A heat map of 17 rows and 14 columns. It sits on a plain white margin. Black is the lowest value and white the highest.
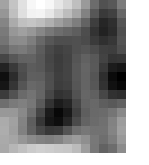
Stripes: none. Ninth with the highest average: top left. Calmest part: centre. Ninth with the lowest average: middle right. Lone odd cells: none.
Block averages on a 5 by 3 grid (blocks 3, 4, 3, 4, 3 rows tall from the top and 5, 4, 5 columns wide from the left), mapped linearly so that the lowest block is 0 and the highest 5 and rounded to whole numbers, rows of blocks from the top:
5 5 1 / 2 1 1 / 1 1 0 / 2 0 2 / 4 3 3
